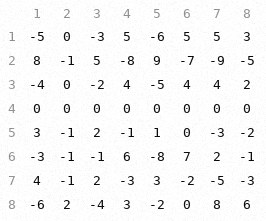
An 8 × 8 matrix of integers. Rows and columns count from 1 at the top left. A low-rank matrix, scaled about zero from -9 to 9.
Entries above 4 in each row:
3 3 0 0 0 2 0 2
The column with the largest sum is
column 6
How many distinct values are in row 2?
8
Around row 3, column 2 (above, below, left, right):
-1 0 -4 -2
